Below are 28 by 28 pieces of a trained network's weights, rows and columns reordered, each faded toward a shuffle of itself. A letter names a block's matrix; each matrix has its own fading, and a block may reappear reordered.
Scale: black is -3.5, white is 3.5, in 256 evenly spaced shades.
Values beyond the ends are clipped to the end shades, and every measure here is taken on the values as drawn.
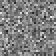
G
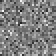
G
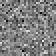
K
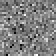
K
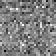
G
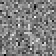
K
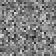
G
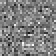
G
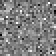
K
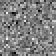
K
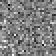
K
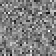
G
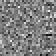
G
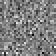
G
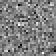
K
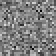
G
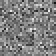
G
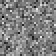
K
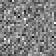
K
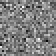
G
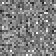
K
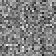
G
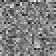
G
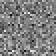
G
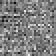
G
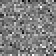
G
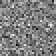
G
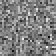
K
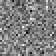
G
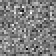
K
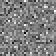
K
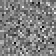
K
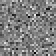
K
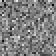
K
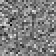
G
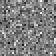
K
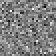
K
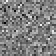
G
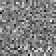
G
